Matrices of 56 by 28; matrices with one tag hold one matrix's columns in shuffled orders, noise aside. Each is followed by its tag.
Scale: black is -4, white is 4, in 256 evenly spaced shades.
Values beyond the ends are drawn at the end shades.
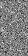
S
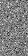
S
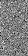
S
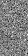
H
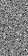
H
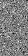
S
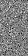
S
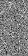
S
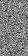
S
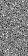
H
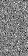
S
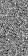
H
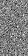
H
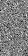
H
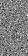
H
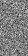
H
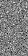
S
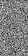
S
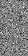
S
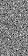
H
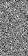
S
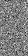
S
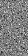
S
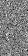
H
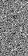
S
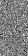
H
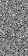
H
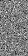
S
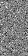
S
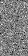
S
